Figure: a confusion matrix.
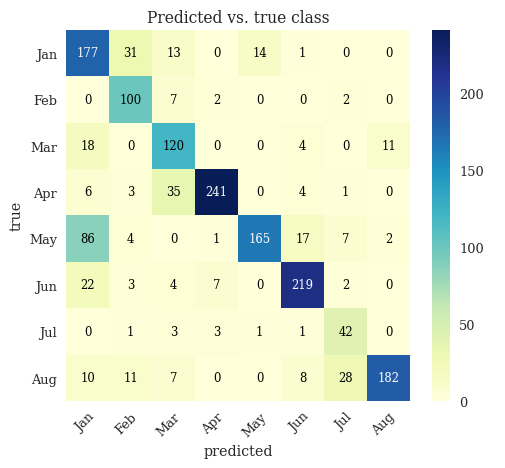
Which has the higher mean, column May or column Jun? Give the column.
Jun
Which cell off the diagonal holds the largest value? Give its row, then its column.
May, Jan
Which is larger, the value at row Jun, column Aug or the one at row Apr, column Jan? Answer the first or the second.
the second
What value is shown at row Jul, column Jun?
1
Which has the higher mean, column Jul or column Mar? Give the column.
Mar
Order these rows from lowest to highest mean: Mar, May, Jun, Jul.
Jul, Mar, Jun, May
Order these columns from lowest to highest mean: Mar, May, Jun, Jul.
Jul, May, Mar, Jun
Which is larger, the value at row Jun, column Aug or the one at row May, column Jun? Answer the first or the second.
the second
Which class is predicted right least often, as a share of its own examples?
May
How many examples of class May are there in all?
282
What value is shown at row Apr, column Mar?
35
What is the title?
Predicted vs. true class
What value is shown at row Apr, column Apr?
241
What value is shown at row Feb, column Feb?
100
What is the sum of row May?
282
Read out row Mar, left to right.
18 0 120 0 0 4 0 11
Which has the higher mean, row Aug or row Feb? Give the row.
Aug
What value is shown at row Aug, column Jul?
28
